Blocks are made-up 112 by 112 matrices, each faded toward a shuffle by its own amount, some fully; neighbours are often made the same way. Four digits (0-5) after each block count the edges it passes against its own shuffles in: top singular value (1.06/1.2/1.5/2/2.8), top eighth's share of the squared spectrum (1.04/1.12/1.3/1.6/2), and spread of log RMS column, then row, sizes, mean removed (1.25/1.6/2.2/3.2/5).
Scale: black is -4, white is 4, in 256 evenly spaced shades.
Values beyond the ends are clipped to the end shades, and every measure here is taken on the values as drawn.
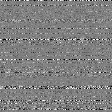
3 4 0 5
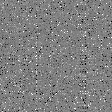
4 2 1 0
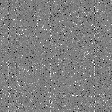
4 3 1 1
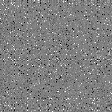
4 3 1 1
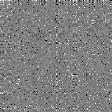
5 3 2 2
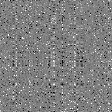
4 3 2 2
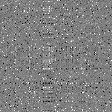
4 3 1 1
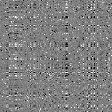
5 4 3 3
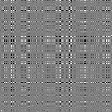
5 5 4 4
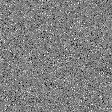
2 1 0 0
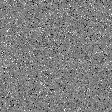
2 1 0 0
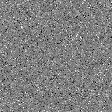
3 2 0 0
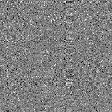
4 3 2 2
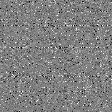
3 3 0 2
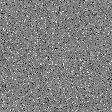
0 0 0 0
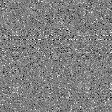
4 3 1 3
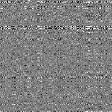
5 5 2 4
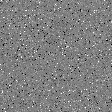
2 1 0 0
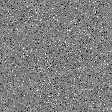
2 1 0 0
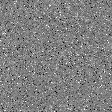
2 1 0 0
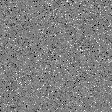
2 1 0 0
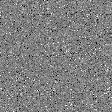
3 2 0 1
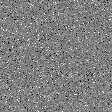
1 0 0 0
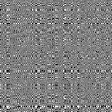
5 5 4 4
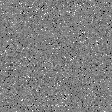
3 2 0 1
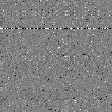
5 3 0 2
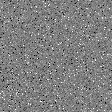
2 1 0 0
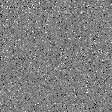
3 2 0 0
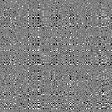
5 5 3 3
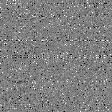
4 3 1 2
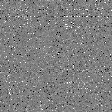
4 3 1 1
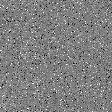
3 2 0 0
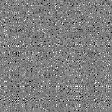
4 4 2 3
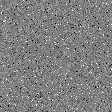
0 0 0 0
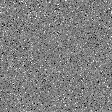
0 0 0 0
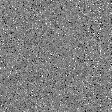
1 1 1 0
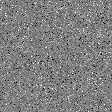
0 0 0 0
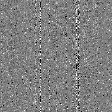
3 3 3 0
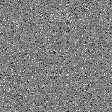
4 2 1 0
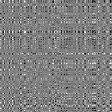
5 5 4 4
